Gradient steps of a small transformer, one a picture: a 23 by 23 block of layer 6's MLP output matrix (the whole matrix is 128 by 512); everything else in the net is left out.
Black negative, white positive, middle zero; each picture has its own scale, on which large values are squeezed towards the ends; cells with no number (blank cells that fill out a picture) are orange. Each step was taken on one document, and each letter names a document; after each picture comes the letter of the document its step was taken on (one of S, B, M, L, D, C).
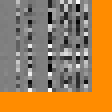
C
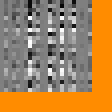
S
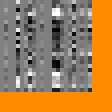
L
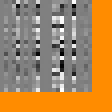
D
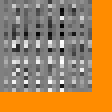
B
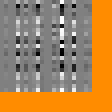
D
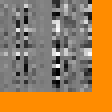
L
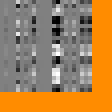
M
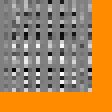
B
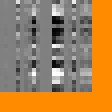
M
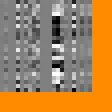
M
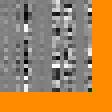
L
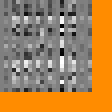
B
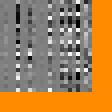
C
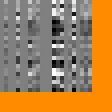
M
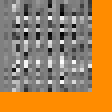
B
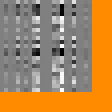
D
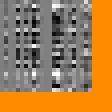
L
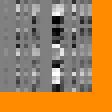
M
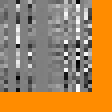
C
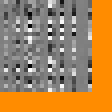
S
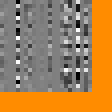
C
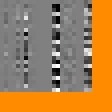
L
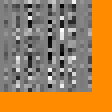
S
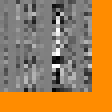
L
